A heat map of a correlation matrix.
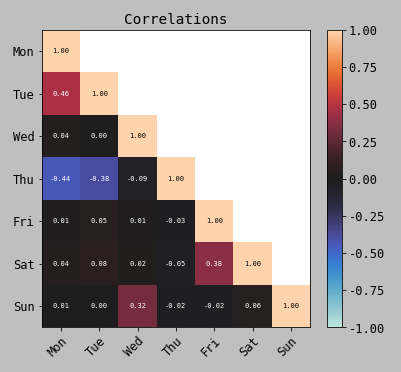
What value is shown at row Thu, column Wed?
-0.09
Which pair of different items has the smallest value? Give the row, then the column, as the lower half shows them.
Thu, Mon
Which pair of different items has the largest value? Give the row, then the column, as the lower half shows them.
Tue, Mon
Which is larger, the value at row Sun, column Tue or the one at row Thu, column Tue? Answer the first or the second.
the first
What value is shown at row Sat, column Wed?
0.02
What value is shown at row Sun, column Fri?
-0.02
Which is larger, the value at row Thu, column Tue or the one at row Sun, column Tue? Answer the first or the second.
the second
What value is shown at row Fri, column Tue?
0.05
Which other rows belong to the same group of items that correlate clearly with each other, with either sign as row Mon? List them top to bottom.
Tue, Thu
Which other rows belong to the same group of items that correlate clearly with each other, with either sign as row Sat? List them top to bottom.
Fri
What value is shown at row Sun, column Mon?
0.01
